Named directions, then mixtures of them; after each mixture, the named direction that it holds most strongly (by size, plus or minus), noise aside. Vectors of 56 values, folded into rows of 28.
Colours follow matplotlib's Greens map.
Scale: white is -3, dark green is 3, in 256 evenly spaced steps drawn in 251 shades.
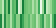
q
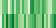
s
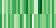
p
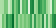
s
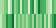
s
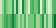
s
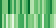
s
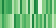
p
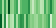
s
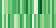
p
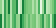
q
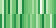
q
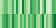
s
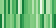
q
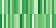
p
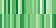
q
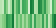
s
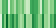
s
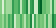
p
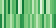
q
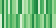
q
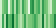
s
